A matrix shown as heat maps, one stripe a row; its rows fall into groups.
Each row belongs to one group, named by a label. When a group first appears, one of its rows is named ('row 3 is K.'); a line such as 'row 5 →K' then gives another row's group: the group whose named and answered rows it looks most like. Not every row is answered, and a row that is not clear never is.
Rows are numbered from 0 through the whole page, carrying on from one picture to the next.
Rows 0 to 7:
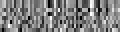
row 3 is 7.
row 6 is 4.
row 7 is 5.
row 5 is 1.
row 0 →7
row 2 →1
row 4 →4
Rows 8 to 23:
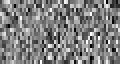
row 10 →4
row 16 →7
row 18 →5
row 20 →5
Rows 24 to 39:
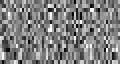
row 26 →7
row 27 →4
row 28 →4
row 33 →1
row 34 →4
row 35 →5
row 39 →5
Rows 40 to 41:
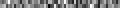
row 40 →4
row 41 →7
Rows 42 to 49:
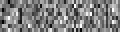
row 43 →1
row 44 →5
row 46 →4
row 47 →5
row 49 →4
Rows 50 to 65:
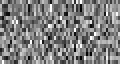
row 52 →4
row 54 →5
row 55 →5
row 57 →1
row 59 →7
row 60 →1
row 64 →4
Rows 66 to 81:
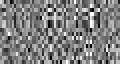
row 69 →7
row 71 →7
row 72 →7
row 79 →5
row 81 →1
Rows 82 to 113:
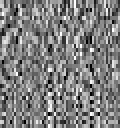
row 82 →1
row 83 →1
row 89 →5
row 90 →5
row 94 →7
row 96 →1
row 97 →5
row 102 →7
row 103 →5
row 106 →1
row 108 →4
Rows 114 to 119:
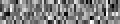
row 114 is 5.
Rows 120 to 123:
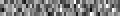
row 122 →5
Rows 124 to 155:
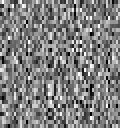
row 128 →5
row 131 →5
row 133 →4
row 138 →5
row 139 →5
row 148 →5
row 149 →4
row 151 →7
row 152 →5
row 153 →7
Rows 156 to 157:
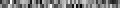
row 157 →4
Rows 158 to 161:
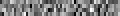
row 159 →1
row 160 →7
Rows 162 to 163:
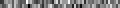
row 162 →5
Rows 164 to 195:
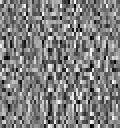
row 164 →1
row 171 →4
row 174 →1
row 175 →1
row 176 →7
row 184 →5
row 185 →4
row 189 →1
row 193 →5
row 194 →7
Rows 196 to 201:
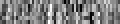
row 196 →1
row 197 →4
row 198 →4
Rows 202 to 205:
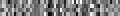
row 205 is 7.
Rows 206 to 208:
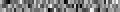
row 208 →7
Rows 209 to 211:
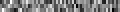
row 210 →4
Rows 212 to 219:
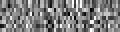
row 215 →1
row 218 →5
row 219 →7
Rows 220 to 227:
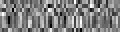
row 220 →1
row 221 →7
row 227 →4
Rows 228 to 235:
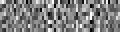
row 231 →7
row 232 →5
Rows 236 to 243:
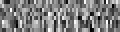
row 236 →4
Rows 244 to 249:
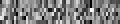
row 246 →7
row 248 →1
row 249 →5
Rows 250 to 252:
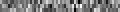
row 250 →1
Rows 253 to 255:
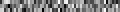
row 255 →1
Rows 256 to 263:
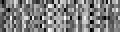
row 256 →5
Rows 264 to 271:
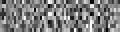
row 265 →7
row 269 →7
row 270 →5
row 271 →1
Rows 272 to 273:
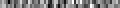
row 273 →7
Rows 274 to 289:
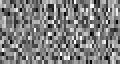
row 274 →1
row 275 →7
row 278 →7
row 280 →7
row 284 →1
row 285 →5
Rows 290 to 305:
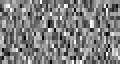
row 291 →4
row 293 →4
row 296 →7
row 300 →1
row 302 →5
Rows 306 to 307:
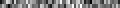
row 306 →5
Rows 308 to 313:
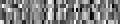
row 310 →4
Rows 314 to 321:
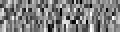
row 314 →4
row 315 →5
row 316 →1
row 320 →7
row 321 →7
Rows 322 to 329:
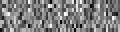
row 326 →5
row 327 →1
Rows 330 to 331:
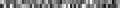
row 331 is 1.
